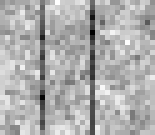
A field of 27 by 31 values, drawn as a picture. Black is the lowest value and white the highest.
The values are skewed, with a long tail toward low values. Overall the values sit about 70% of the way up the scale. Columns 9 and 19 differ from the columns beside them. The grain runs up and down. No overall slope runs across the table.
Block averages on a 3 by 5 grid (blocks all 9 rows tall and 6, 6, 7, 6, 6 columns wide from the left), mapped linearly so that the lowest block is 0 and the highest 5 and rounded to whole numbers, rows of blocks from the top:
3 1 1 3 3 | 5 1 0 3 4 | 4 1 2 5 2
